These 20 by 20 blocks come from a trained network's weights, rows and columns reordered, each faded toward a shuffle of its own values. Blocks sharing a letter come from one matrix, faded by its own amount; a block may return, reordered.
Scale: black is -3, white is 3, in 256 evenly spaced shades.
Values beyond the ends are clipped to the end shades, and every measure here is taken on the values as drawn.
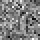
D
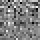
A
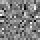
A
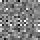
A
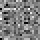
A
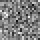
D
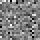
A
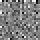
A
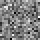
D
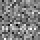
D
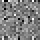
A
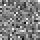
D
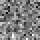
D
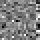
A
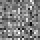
A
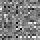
A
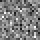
D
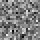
D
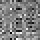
A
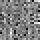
A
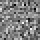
D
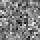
D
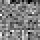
A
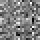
A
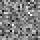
D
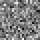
D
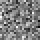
D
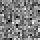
D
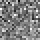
D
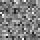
D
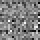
A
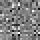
A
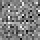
A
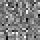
A
